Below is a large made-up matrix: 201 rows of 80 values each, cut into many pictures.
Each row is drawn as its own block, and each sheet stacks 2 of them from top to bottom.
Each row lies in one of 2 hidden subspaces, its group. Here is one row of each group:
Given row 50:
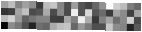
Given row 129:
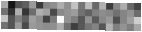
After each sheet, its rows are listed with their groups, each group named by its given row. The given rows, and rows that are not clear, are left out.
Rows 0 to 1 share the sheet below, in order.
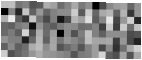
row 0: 50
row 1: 50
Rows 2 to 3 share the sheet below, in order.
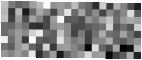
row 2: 129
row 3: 50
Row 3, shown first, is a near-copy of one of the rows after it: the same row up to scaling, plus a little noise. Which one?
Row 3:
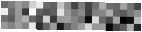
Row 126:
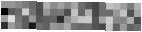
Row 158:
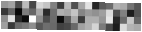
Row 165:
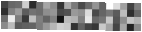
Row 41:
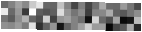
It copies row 41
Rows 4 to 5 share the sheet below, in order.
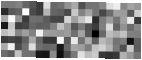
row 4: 50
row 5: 50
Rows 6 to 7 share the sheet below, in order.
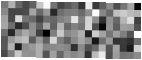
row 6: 129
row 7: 129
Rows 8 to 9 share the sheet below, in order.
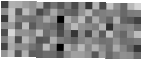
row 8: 129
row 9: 129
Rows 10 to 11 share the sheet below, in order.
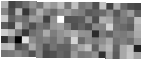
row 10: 129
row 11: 50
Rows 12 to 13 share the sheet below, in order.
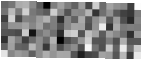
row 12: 129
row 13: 50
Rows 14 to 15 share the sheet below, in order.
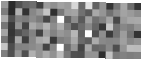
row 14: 129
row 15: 129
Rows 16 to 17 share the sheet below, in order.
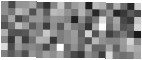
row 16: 129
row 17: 129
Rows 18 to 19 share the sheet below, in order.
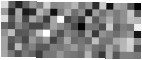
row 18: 129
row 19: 129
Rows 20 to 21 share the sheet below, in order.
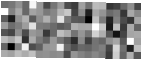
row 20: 50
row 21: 50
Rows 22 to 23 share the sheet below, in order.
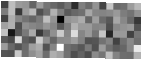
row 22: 129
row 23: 129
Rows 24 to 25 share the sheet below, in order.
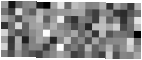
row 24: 129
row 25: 129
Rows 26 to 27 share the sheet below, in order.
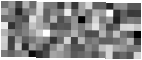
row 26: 50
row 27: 129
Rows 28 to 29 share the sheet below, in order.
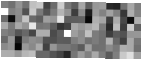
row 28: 50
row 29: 50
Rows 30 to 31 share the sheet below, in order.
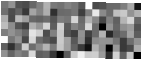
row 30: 129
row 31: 50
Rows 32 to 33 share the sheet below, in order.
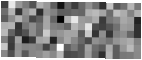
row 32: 129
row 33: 129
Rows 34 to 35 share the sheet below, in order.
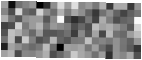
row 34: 129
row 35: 129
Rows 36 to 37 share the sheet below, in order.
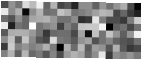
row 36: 50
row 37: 129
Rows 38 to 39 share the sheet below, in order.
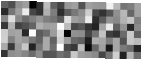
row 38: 50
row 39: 50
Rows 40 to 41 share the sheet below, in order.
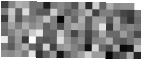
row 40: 129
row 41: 50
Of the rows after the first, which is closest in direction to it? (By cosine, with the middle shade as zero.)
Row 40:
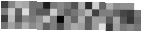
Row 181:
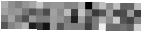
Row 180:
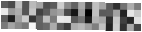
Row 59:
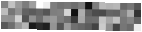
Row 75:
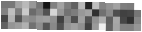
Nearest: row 75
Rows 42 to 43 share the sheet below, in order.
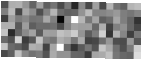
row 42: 129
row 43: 129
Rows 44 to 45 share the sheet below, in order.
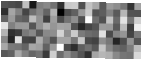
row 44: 50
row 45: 129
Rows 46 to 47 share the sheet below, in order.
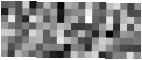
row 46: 50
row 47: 50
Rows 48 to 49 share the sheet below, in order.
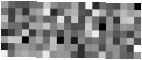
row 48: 129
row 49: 50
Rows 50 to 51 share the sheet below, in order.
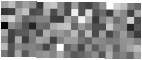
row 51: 129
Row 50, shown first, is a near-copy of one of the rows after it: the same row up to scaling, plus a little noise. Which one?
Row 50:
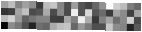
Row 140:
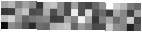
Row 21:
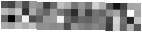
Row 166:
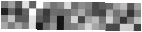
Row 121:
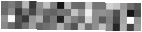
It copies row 140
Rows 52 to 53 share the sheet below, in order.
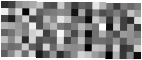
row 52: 50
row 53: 50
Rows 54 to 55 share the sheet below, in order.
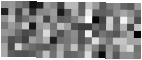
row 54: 50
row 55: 129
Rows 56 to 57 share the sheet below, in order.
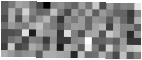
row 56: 129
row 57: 50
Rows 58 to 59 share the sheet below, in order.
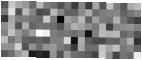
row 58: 129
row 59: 129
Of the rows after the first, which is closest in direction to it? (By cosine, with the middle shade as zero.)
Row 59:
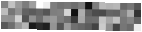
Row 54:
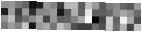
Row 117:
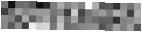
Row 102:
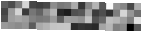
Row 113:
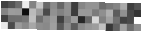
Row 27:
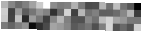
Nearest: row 27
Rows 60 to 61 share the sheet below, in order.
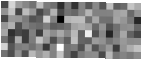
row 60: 129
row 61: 129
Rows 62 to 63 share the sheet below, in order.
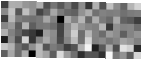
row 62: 129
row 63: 50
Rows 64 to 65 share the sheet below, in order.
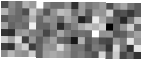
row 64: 50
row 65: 50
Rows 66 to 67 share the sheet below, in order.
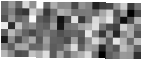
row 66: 50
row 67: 129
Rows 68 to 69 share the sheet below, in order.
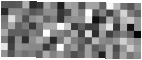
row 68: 50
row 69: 129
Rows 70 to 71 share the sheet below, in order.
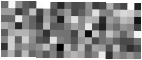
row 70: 129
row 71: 129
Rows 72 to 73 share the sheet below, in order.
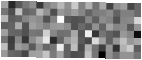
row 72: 129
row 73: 129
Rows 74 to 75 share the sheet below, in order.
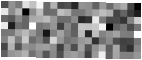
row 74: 50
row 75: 129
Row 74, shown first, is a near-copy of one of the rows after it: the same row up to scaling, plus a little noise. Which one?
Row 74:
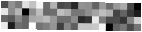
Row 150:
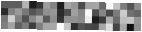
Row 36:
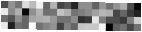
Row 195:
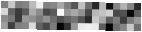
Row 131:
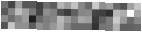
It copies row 36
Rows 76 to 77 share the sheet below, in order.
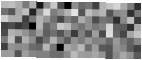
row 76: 50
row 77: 129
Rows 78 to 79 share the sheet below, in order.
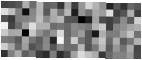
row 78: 50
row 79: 50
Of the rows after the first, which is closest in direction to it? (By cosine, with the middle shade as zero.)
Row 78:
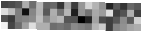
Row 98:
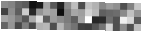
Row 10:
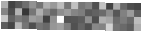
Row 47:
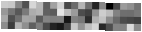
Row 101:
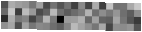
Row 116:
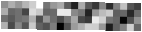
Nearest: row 116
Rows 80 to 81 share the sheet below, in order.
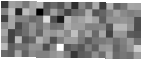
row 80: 129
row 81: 129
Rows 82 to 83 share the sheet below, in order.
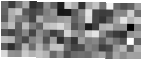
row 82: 50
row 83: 50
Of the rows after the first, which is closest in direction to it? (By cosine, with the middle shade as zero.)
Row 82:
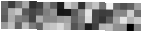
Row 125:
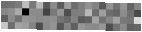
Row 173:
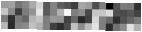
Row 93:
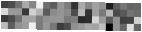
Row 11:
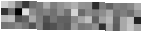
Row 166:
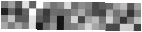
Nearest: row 125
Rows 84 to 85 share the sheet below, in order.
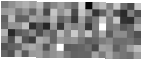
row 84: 129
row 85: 129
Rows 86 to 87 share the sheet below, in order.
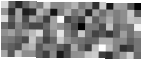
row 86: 129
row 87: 50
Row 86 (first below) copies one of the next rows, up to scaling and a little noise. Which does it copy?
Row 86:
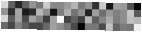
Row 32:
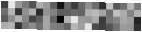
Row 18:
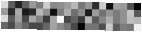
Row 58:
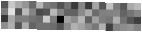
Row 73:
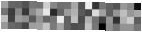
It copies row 18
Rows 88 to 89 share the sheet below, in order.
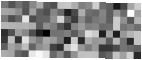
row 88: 50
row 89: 129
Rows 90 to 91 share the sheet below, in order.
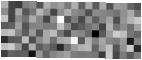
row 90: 129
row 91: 50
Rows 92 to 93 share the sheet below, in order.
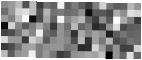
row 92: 50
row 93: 50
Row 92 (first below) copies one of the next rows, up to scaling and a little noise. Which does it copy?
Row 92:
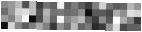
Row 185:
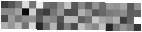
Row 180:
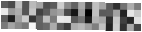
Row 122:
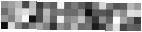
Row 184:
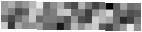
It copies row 122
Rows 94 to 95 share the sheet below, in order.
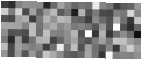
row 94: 50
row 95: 129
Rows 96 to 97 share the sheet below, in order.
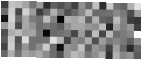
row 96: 129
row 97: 129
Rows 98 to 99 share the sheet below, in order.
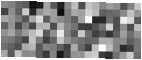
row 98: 50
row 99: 50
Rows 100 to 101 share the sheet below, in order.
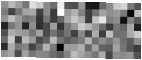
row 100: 50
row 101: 129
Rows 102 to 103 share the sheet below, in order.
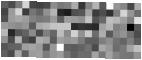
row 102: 50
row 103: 129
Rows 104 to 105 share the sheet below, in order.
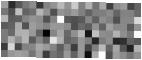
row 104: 129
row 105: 129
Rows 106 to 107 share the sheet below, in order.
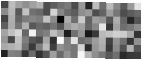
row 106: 129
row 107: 50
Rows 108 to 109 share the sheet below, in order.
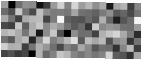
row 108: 129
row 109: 50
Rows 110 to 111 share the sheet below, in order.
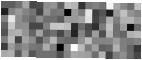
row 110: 50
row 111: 129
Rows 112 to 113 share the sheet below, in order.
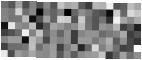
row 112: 50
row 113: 50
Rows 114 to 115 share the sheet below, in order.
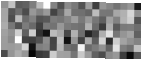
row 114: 129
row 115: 50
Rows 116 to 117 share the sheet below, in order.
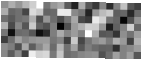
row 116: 50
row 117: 129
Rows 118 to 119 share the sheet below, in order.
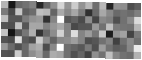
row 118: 129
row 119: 129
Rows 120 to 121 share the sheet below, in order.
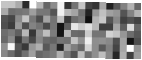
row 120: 50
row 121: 50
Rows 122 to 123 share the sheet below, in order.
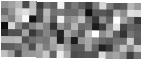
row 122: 50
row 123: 50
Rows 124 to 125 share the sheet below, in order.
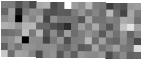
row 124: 50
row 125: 50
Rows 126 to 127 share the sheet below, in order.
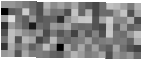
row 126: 50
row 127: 129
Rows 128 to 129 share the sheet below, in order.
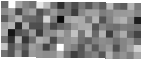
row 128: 129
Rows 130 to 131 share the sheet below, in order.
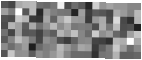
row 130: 50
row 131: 50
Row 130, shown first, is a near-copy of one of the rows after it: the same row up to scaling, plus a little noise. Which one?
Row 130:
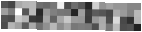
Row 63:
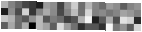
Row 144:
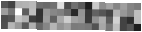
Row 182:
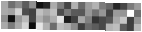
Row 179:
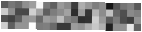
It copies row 144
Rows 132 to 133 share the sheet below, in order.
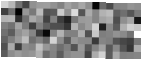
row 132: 50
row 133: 129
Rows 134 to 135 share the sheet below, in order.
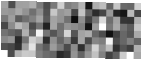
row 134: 129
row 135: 50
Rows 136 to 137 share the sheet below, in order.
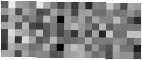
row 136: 129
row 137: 129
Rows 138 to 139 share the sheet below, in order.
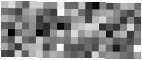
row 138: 50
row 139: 129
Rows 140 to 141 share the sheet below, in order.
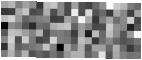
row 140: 50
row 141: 129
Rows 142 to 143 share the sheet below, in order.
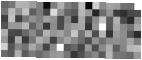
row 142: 129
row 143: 129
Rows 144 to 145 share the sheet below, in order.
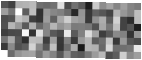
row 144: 50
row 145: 50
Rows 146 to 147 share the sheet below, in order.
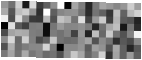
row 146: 50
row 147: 129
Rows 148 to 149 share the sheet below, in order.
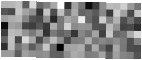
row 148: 50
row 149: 129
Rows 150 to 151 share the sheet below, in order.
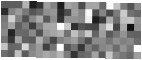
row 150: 50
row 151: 129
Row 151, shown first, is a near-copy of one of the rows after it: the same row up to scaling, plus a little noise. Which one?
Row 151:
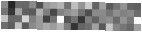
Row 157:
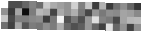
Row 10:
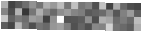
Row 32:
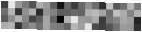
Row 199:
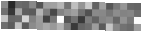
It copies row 199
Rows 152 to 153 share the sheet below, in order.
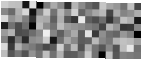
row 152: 50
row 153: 129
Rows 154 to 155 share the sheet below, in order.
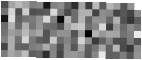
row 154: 129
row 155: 129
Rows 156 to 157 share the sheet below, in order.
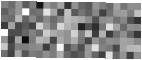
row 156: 50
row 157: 129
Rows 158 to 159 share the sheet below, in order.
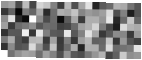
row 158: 50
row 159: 50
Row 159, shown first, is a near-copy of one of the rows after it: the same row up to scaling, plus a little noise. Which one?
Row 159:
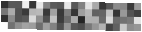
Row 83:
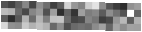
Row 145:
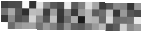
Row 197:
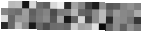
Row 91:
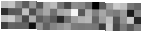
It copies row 145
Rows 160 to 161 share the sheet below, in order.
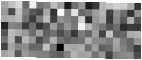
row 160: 50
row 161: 129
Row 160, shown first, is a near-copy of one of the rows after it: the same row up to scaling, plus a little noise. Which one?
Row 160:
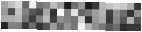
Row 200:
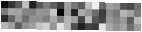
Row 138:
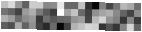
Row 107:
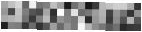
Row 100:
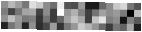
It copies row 107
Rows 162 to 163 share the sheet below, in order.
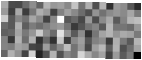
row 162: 129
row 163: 50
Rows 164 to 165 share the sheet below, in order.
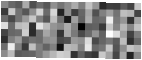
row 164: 50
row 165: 50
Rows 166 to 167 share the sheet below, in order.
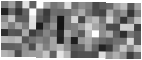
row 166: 50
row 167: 50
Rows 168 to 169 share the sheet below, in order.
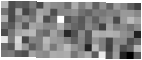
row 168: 129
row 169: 50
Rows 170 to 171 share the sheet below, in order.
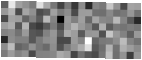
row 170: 129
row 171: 50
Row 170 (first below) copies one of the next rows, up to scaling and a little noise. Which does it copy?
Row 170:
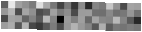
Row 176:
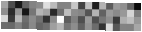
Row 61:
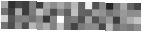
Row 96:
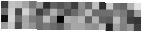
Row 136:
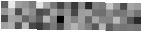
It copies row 136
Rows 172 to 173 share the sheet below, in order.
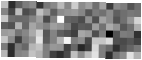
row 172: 129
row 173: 50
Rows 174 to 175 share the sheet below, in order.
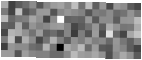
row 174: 129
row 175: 129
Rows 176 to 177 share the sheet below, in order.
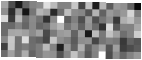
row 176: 129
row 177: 129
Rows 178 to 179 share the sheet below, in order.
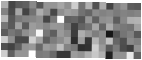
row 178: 129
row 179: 50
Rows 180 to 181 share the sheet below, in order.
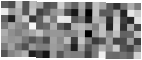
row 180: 50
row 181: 129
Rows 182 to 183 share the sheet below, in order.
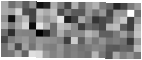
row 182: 50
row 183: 129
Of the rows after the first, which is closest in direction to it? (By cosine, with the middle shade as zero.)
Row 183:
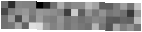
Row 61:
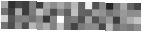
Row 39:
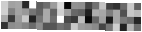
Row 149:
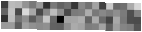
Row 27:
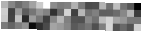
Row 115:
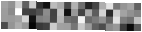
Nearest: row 61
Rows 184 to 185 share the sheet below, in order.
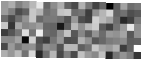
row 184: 50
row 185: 50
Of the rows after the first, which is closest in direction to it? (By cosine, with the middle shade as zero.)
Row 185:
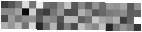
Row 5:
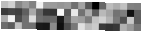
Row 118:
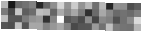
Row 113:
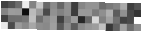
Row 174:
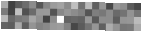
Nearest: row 113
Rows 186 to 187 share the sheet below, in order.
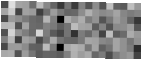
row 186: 129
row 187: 129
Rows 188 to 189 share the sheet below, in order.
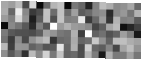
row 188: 50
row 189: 129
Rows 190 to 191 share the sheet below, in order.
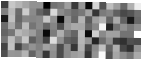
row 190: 129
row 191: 129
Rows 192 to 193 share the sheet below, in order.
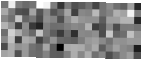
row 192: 129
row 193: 129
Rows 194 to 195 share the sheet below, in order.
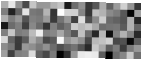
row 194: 50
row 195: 50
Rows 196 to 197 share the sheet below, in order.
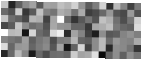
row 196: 129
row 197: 50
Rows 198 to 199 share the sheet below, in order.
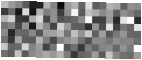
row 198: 50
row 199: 129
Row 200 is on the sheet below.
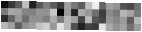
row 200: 50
